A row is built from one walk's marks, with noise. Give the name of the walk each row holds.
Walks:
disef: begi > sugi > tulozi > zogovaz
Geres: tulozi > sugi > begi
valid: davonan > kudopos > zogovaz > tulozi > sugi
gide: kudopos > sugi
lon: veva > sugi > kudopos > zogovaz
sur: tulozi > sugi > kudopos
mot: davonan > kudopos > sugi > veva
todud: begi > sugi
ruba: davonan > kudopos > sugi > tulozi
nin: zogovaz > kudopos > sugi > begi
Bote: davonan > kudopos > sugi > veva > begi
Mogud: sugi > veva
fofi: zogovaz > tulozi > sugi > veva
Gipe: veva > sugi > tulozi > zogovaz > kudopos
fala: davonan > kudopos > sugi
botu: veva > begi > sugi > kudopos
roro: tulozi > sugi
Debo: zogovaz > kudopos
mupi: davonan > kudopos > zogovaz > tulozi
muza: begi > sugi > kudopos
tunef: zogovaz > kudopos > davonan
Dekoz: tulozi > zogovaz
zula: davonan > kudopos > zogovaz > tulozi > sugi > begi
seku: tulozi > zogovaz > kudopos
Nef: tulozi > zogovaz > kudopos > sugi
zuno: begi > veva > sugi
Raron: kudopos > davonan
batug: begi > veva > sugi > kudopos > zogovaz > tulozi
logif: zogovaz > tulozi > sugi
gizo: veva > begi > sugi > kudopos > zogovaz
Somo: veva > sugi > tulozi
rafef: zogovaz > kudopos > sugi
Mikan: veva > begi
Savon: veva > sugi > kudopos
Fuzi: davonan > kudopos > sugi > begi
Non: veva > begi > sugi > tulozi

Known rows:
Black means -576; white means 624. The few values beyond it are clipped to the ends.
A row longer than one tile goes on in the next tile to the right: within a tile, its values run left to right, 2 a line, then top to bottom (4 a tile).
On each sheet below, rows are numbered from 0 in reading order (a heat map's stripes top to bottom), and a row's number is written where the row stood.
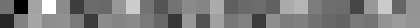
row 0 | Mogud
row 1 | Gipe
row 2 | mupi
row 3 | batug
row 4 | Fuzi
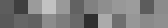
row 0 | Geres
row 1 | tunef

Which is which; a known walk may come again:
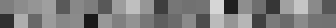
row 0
tunef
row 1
fofi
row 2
Raron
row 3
Non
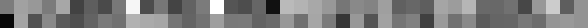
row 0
Dekoz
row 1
fala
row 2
sur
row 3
todud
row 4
mupi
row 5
seku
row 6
Fuzi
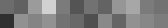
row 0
Gipe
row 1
zula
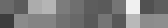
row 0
batug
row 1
ruba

